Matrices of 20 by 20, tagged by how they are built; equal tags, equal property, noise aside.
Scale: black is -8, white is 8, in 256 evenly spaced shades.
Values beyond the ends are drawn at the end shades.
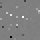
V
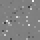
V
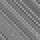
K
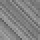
K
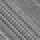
K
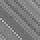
K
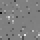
V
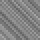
K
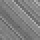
K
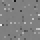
V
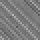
K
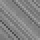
K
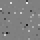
V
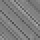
K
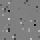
V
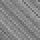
K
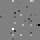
V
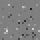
V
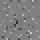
V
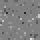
V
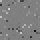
V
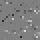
V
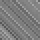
K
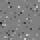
V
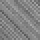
K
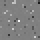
V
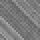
K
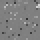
V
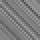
K
